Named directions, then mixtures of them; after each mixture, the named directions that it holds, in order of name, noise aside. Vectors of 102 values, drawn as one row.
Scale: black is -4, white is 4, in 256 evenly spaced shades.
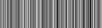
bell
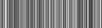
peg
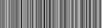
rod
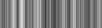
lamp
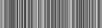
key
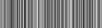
bell, key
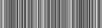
key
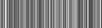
peg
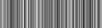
bell, key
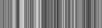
bell, lamp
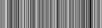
bell, peg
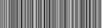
key, rod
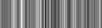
lamp, rod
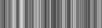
lamp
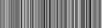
bell, rod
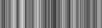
lamp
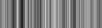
lamp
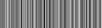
rod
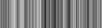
lamp, peg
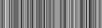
peg, rod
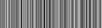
rod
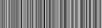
rod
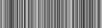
bell, key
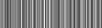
rod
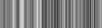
bell, lamp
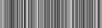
bell, key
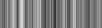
lamp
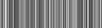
peg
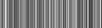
peg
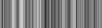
lamp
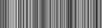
key, peg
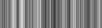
lamp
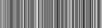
bell, key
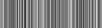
key
